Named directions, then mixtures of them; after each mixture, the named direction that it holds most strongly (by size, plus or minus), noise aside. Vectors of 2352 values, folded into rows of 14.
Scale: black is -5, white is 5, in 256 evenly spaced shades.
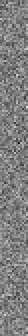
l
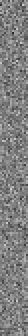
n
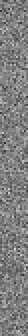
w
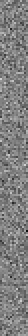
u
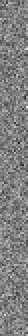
l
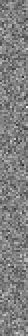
l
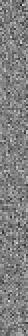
n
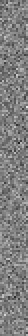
l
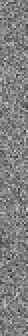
l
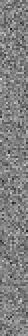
u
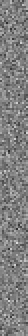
n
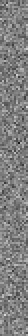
l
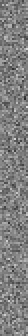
l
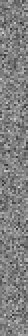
u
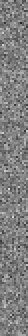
w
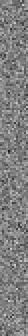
u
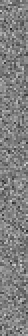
u
